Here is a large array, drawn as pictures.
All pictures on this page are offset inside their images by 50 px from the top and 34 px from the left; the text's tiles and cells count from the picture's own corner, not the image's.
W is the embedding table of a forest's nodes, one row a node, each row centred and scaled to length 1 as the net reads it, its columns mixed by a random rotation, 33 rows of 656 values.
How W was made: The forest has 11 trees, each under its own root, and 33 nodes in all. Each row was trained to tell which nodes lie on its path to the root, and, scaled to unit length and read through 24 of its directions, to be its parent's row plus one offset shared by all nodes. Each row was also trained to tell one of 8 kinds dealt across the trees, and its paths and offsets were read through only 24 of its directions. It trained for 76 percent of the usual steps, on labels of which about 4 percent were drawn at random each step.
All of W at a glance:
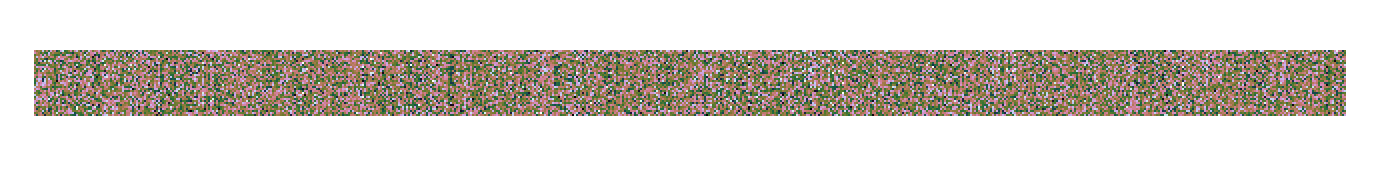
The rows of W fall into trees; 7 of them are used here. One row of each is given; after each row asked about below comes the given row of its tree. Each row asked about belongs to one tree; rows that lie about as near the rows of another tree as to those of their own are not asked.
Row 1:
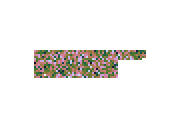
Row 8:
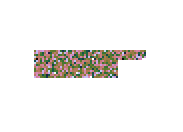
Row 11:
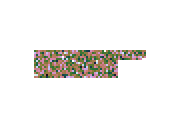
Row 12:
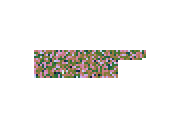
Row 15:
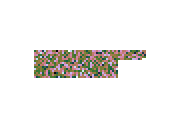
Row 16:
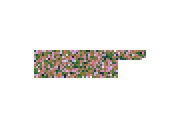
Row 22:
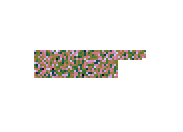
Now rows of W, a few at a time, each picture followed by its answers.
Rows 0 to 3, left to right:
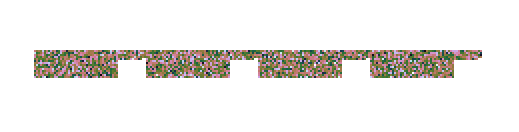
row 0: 15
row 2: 16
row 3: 12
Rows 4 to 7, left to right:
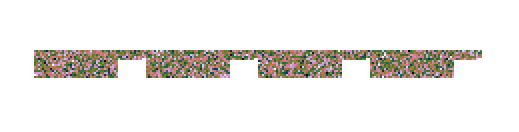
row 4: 11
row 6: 16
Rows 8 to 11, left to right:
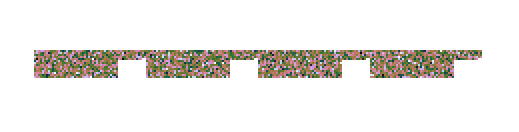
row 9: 16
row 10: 16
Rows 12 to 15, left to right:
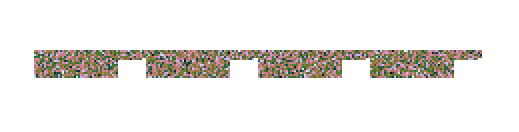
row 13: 1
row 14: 8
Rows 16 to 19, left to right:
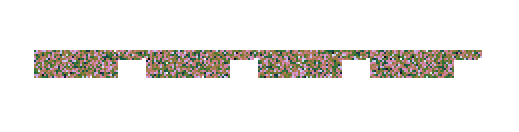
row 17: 8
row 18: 15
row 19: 8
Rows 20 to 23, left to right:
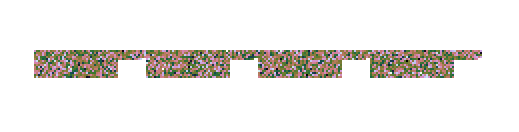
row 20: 22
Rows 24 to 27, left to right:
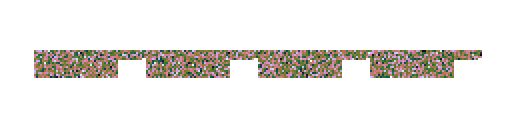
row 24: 8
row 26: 22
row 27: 12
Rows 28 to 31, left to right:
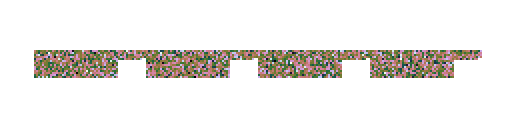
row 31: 22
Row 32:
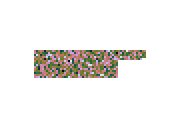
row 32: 1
